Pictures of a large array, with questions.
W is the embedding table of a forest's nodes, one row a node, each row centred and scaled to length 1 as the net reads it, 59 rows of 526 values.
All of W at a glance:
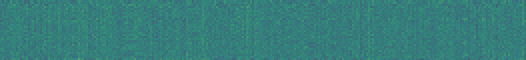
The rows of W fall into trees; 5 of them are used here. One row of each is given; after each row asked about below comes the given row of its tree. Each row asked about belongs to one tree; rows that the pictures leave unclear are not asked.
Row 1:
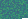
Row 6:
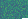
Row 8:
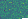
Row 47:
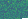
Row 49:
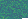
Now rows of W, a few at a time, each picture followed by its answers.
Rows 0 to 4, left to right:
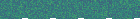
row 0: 1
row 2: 1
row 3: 1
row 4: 47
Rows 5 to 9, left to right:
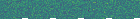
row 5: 47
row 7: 6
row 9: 49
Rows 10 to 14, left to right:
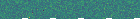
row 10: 6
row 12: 47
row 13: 8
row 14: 6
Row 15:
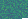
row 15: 49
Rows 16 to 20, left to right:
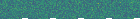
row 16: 8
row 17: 47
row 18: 1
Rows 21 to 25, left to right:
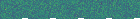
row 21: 6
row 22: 47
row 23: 6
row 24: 1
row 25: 6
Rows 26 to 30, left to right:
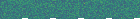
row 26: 6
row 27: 49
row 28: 1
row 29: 6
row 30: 8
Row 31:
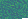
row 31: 49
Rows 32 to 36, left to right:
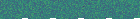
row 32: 1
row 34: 49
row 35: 47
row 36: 6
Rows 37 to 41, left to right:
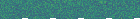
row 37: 6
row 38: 49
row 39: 47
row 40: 6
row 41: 1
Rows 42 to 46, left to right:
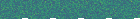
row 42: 1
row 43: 49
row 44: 49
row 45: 6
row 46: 8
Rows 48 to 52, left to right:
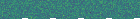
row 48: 47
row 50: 1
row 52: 6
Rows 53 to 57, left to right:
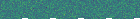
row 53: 1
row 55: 1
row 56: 8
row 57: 1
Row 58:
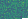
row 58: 47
